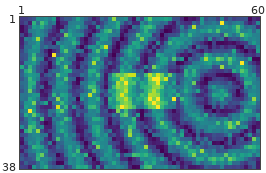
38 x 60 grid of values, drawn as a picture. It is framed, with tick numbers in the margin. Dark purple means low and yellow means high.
Concentric rings centre on the middle right. The ninth with the highest average is the centre. An odd patch, higher than its surroundings, sits in the centre. No overall slope runs across the table.
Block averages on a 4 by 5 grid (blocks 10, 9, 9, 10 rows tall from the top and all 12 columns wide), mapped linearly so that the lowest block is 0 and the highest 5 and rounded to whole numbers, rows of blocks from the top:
0 1 0 0 0
1 0 5 1 1
2 0 4 0 1
0 1 0 0 0
